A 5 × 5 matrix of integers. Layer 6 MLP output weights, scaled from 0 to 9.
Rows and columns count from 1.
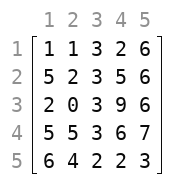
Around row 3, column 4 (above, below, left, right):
5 6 3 6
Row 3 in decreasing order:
9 6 3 2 0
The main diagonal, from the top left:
1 2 3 6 3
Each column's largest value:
6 5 3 9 7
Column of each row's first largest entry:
5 5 4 5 1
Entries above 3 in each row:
1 3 2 4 2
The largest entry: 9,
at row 3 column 4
